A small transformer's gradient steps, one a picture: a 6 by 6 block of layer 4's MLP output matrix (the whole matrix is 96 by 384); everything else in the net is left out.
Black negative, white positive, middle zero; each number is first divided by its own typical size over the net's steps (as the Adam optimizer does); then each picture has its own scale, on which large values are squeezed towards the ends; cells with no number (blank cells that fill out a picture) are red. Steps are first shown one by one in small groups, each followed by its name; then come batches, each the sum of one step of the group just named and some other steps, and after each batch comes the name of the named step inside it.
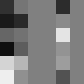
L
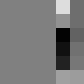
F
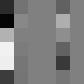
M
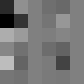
M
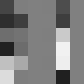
L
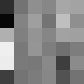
M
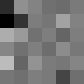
M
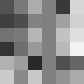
L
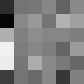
M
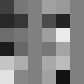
L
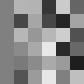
F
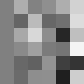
F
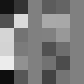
M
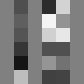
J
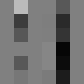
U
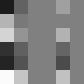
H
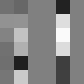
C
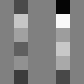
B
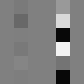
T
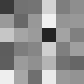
H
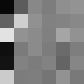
H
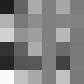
H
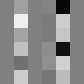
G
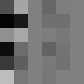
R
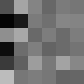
R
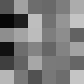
R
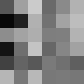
R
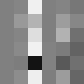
G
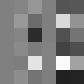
G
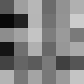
R
